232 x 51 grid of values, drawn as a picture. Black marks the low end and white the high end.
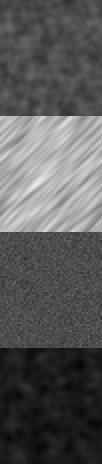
It is made of 4 by 1 panels. Panel 1,1: low, blotchy, faint in contrast. Panel 2,1: high, slanting up to the right. Panel 3,1: low, fine-grained, faint in contrast. Panel 4,1: very low, blotchy, faint in contrast.
